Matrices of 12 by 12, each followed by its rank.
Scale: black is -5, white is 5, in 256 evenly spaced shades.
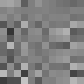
two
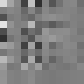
two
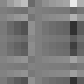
one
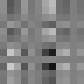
one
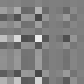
one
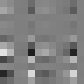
one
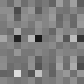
two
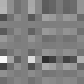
one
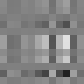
one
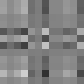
one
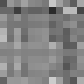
two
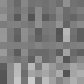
two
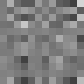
two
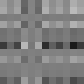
one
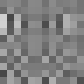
two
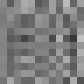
two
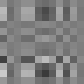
one
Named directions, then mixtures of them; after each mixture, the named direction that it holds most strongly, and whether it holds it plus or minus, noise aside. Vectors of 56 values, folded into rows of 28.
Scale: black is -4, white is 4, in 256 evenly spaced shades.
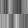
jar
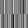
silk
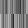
silk, plus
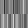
silk, minus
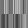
jar, minus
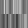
jar, minus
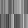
jar, minus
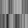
jar, minus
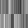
jar, plus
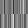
silk, minus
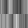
jar, plus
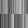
jar, minus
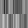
jar, plus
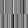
silk, plus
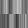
jar, minus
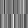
silk, minus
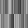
jar, plus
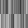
jar, plus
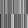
silk, minus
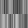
jar, plus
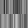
jar, plus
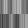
jar, minus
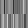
silk, minus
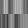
jar, minus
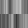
jar, minus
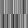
silk, plus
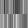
jar, plus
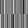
silk, plus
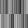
jar, plus
